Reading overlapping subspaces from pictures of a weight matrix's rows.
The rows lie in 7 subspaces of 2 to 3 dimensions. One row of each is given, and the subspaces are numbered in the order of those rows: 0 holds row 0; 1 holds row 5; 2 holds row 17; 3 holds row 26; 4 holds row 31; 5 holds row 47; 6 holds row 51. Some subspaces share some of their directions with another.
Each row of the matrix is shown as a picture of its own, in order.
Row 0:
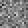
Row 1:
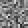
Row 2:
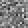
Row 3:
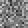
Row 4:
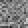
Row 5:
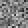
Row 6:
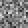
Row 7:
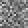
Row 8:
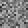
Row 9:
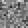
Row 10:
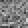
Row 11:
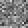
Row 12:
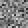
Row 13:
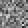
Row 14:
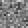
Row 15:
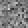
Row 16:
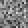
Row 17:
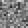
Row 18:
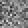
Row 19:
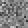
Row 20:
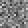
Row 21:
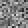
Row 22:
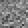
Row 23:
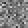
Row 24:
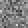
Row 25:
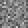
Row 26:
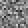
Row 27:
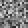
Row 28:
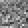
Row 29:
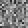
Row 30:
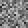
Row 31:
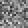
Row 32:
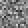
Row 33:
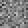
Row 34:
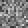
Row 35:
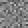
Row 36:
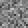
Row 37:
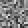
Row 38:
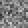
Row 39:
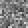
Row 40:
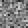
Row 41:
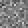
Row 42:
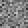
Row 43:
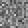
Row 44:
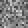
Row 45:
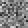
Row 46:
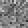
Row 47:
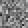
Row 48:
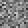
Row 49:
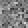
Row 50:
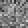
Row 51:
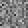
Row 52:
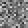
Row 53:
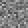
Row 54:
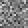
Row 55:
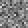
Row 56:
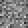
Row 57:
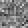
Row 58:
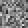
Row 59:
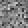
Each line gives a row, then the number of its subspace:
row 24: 3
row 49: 1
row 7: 4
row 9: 2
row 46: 6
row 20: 0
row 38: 4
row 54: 4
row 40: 2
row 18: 4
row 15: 1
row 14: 2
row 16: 4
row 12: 1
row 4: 5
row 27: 4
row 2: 1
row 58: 5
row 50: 6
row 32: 3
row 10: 5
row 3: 3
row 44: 3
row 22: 5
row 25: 4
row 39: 1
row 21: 1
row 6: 4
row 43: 6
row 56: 1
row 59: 1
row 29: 6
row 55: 0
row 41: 0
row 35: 0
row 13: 5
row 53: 3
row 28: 5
